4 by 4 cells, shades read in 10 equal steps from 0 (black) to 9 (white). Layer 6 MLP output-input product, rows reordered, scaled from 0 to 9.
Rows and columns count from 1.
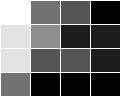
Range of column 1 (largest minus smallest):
5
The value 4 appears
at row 1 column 2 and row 4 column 1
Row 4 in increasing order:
0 0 0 4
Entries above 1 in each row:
3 2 3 1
